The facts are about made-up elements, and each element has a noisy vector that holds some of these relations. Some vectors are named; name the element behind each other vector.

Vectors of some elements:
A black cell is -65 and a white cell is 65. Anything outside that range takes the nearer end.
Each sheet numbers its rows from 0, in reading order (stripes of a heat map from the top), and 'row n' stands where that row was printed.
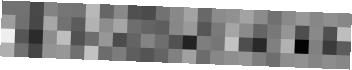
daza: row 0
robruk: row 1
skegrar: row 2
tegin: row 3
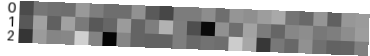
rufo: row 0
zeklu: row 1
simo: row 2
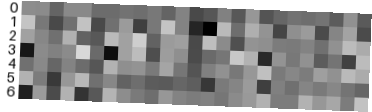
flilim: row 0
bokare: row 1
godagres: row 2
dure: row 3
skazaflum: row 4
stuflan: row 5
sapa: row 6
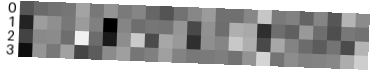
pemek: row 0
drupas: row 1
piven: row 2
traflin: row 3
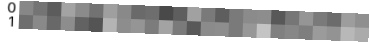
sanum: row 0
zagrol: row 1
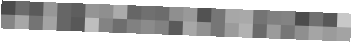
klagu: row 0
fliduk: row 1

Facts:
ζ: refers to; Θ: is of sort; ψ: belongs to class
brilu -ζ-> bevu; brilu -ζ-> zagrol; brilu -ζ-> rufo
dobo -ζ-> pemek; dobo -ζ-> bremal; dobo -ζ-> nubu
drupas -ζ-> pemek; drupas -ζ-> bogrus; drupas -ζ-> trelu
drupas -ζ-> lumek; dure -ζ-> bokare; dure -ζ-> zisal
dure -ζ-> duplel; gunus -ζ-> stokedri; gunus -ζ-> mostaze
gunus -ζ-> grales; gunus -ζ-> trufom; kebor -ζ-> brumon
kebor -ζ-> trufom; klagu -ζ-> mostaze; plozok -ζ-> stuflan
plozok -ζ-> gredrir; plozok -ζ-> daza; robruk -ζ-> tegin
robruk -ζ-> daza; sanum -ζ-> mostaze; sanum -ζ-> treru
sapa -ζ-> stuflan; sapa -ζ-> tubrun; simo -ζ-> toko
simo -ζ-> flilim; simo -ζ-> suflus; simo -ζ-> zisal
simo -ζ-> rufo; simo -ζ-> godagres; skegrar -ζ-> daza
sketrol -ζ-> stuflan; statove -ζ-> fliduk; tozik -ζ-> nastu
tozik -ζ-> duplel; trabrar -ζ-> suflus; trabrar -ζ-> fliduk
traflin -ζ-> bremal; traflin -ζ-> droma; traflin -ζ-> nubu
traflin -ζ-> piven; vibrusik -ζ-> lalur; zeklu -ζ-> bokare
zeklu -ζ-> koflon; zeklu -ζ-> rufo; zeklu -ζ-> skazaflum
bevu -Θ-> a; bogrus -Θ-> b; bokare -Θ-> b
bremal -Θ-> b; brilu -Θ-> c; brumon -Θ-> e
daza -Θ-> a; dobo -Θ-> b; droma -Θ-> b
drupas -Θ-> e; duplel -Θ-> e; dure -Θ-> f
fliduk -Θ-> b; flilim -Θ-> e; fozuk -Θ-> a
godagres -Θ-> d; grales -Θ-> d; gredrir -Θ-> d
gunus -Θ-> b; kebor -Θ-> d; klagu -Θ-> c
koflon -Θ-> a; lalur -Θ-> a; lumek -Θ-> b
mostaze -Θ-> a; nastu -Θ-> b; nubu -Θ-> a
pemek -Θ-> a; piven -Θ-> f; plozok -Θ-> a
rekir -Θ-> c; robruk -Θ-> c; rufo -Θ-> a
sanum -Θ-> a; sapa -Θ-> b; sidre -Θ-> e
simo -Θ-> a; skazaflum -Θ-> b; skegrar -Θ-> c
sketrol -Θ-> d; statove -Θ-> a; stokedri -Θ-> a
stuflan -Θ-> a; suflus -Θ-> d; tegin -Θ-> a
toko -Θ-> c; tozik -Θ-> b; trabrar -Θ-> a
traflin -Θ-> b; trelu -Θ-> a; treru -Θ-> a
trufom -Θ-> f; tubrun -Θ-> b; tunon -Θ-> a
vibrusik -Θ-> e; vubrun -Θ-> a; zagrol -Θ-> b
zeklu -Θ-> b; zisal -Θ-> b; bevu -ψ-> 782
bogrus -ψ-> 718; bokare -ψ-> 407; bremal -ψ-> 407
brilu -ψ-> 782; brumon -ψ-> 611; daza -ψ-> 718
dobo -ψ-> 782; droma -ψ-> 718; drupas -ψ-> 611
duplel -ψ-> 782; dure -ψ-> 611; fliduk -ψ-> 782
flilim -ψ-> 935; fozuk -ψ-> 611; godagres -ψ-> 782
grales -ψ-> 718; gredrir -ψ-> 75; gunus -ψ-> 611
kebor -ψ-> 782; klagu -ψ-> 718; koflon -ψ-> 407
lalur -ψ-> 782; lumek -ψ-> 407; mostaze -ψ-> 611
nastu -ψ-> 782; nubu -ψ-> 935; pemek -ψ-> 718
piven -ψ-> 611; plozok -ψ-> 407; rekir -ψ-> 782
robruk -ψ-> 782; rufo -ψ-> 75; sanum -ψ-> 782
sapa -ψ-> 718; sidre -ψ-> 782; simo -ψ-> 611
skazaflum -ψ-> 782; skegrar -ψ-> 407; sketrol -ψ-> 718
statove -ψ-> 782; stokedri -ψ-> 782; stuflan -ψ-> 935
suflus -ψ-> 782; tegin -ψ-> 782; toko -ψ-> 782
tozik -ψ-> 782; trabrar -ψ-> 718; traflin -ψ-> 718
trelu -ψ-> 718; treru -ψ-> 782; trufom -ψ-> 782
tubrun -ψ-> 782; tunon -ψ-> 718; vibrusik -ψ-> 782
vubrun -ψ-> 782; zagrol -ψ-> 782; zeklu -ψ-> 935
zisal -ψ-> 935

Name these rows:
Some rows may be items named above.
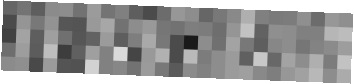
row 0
tunon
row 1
dobo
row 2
zeklu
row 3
gredrir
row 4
tubrun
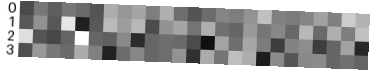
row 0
nastu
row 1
sketrol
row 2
koflon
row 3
brumon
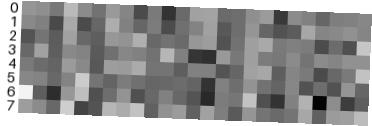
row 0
statove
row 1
vibrusik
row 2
klagu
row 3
zisal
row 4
brilu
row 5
nubu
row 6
skegrar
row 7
kebor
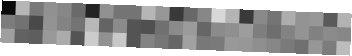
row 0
gunus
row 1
daza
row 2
trufom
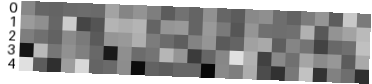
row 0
duplel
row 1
kebor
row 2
brilu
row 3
gunus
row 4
plozok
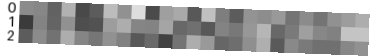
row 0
grales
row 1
tozik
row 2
trabrar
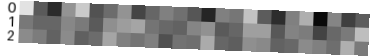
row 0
skegrar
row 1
brilu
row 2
sidre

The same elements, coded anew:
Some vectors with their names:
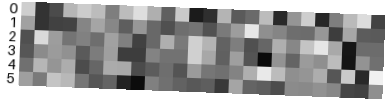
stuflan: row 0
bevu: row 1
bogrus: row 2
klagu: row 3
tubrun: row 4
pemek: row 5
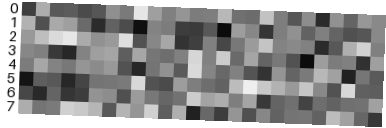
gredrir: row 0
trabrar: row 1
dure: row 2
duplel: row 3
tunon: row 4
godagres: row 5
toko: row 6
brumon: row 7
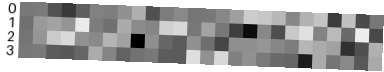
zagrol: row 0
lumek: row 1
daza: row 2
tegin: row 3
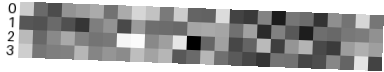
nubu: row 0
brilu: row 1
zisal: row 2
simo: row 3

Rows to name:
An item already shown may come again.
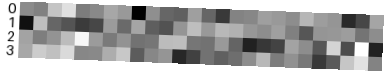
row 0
daza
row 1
kebor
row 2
plozok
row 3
dure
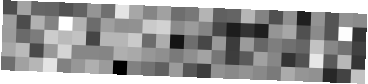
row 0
gredrir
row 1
koflon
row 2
brumon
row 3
drupas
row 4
daza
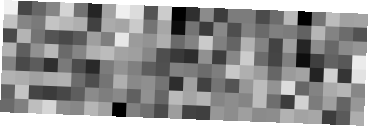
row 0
flilim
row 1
brumon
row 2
gredrir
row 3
rufo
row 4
fliduk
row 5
gunus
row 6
dobo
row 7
daza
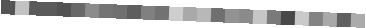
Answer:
dobo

